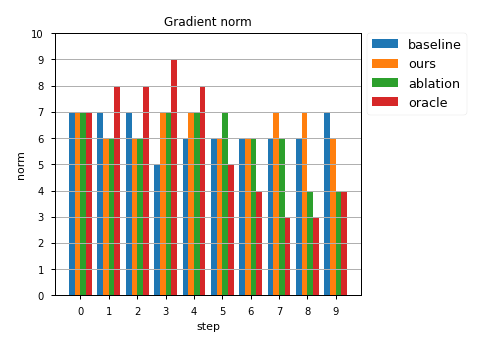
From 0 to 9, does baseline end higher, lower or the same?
the same
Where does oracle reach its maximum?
3
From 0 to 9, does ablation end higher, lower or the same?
lower
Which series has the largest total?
ours
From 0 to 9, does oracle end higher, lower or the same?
lower
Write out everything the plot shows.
Title: Gradient norm
x-axis: step, ticks 0 1 2 3 4 5 6 7 8 9
y-axis: norm, ticks 0 1 2 3 4 5 6 7 8 9 10
Legend: baseline, ours, ablation, oracle
Values:
baseline: 7 7 7 5 6 6 6 6 6 7
ours: 7 6 6 7 7 6 6 7 7 6
ablation: 7 6 6 7 7 7 6 6 4 4
oracle: 7 8 8 9 8 5 4 3 3 4
